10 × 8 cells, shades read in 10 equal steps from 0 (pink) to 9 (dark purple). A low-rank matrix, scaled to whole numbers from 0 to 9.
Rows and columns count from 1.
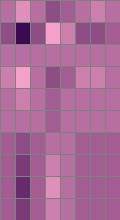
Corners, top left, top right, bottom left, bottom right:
3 3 4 4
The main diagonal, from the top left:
3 9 3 5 3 3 4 4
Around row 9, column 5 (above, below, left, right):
3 3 1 4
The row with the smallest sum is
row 4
